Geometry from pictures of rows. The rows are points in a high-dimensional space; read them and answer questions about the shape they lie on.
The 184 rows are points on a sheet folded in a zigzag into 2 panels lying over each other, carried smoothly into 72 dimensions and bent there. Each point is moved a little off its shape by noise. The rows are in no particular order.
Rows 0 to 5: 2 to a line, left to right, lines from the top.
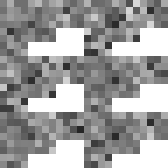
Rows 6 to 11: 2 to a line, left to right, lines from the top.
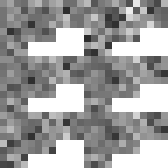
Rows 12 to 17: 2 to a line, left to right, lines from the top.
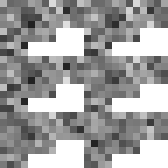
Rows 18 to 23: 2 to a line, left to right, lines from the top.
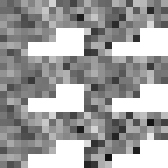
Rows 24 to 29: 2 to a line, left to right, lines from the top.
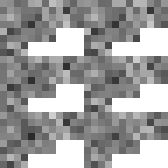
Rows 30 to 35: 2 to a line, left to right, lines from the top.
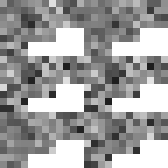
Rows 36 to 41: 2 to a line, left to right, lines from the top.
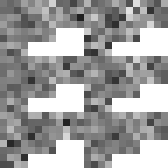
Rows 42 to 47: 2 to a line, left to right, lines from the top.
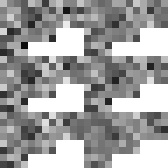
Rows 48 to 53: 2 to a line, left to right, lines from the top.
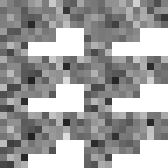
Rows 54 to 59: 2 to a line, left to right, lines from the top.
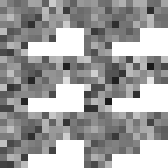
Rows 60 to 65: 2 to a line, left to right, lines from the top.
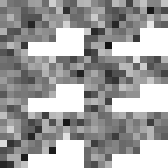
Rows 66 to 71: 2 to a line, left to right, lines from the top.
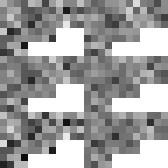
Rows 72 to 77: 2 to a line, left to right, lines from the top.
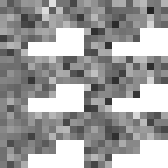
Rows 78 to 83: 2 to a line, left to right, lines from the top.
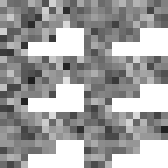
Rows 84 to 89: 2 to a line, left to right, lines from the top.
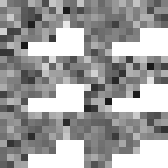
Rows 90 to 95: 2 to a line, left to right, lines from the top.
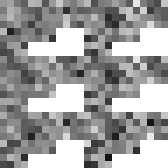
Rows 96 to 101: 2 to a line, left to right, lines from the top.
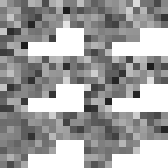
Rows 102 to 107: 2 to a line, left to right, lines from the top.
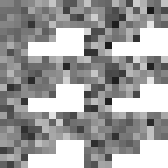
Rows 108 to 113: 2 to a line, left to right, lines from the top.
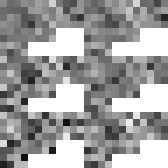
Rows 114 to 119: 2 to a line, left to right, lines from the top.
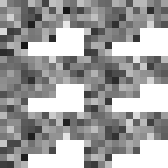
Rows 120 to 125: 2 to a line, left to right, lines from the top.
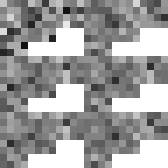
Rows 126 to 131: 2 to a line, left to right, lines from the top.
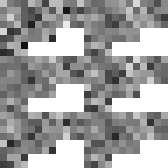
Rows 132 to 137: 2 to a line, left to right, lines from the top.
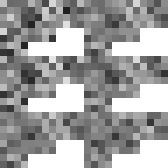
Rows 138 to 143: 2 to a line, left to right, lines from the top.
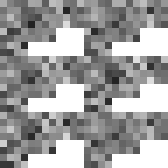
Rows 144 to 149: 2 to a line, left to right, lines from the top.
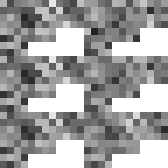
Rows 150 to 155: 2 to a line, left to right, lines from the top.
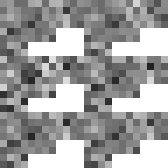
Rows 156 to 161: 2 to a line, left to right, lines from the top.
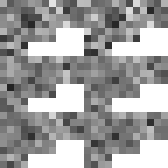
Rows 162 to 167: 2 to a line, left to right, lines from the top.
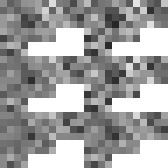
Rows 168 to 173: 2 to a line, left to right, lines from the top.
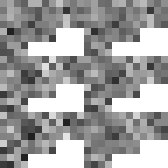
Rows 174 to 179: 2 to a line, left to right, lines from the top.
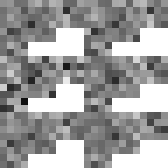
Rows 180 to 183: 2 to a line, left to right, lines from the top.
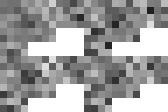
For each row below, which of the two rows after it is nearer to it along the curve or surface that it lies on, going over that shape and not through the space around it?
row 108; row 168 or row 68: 68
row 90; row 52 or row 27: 27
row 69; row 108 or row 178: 178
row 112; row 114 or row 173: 114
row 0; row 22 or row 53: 22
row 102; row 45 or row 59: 45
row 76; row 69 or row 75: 69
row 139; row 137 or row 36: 36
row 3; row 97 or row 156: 156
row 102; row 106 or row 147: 106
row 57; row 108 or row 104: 104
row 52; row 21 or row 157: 157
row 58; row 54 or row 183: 183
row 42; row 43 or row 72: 43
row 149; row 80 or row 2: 2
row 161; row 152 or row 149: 152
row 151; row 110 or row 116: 110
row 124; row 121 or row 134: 134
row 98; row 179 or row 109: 109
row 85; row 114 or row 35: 35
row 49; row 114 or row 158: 158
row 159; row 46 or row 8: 46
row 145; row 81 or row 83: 81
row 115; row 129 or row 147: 147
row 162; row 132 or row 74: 132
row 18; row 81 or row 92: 81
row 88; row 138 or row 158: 138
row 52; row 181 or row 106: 181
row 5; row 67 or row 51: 51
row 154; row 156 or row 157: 156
